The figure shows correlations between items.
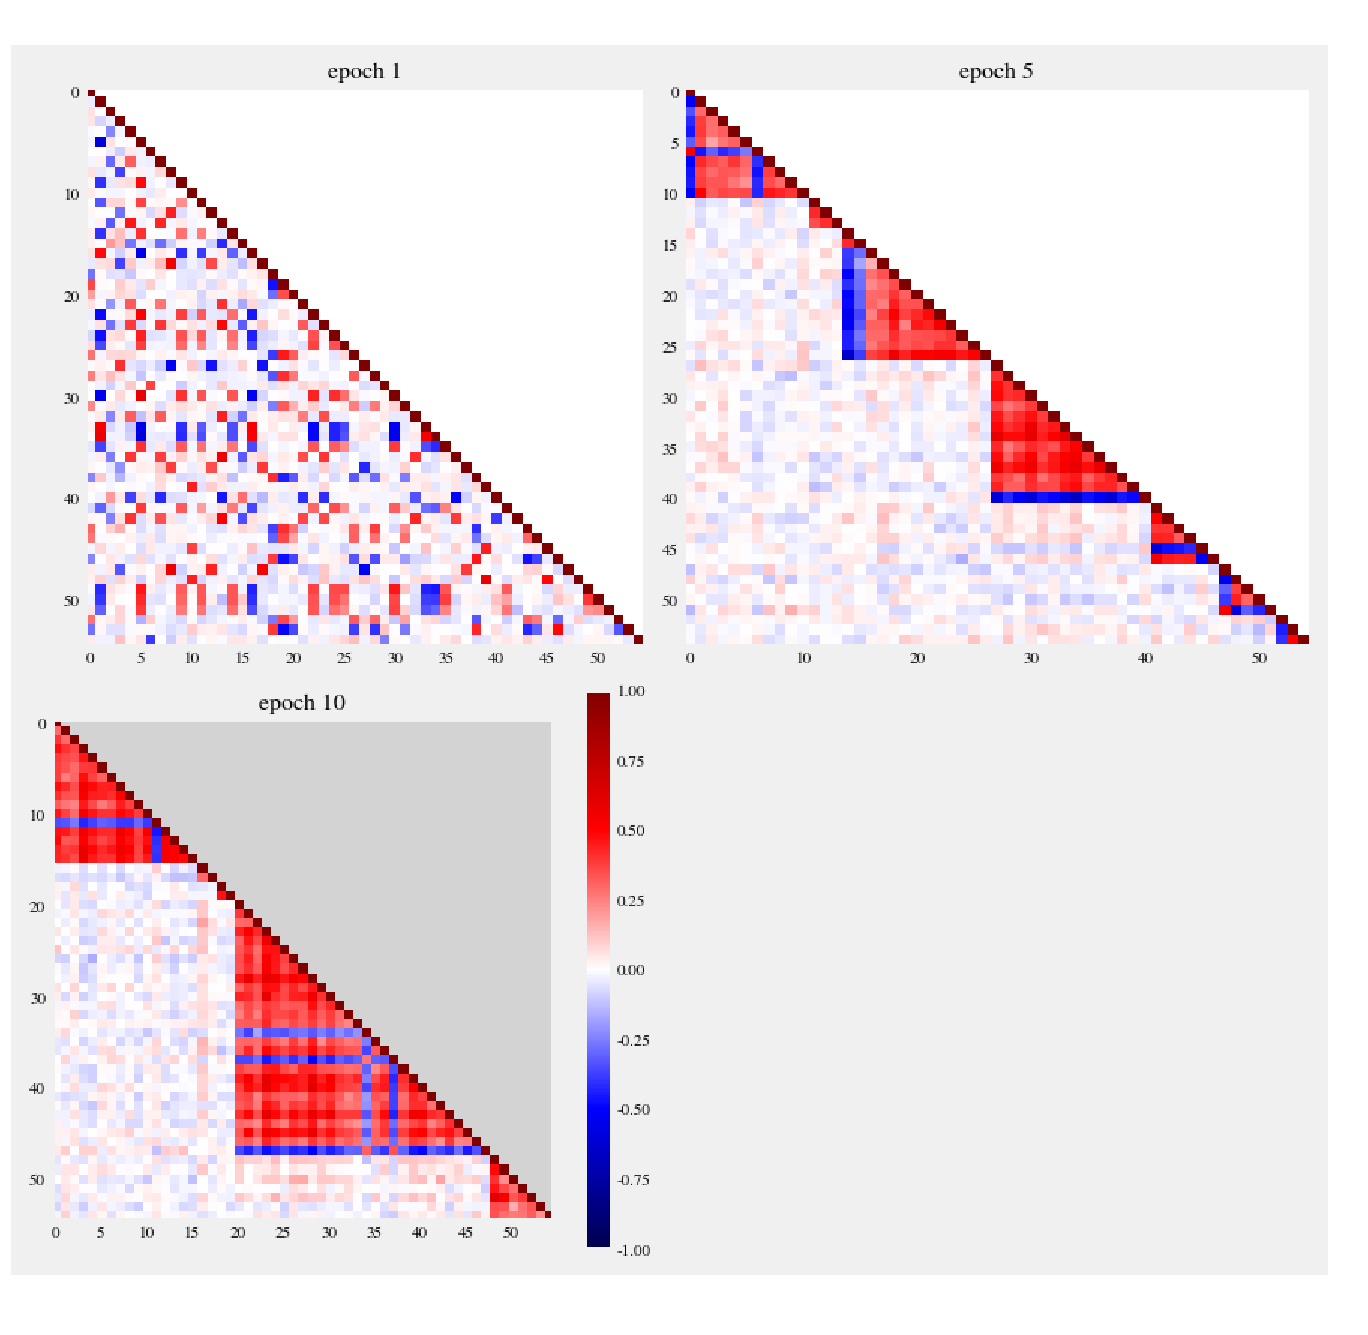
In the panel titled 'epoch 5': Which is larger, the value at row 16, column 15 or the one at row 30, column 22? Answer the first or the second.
the second
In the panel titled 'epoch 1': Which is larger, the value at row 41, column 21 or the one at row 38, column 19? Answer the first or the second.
the first
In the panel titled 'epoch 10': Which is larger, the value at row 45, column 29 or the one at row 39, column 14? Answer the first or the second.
the first
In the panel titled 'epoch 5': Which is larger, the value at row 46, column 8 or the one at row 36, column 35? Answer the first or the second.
the second
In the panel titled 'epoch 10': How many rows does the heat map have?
55
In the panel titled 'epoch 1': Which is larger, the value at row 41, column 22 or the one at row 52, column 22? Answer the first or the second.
the first
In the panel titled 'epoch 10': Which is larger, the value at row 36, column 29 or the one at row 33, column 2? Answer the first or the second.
the first
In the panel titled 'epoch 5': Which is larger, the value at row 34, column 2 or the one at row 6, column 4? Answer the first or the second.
the first
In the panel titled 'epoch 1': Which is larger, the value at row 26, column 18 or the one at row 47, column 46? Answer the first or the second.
the second
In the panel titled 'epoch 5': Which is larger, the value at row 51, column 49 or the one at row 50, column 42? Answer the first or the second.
the second
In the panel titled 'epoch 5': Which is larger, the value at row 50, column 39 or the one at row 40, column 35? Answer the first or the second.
the first
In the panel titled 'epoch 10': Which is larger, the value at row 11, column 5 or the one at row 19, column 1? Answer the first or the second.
the second
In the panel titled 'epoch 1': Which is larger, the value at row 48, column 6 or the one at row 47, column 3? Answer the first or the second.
the first
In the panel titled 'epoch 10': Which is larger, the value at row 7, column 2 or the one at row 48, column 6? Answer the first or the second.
the first
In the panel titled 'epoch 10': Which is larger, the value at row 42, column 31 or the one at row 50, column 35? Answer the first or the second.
the first
